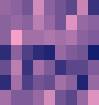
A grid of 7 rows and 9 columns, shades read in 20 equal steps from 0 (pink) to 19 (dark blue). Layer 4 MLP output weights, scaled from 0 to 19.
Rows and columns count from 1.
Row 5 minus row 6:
-5 -2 2 -4 -2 9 4 -5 2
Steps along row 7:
up same down down up up down down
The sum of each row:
84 69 61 123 102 103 72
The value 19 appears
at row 4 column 9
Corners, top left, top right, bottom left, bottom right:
8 16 7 2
